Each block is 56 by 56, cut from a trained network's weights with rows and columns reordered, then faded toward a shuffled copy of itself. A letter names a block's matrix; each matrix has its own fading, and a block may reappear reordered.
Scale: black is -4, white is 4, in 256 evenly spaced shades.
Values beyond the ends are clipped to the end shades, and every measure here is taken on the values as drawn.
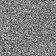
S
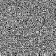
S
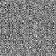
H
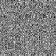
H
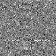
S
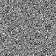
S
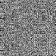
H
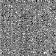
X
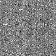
X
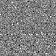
S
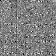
X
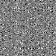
X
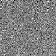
S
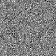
S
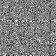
X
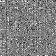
X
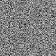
H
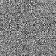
H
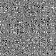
X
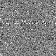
S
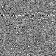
S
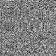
H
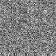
H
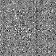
X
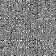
X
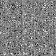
X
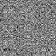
H
